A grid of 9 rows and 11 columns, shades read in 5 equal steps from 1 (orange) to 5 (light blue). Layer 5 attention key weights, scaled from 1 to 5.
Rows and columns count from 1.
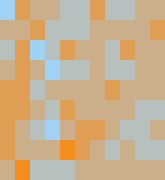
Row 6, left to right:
2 2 3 4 2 3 3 3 3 4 4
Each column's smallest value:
2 1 2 3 1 2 2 2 2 3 2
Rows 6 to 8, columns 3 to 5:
3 4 2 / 4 5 3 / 3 3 1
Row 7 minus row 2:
-1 0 2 1 -1 -2 -1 0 1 1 1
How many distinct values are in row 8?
4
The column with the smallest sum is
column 2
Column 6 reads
4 4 3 4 3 3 2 2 3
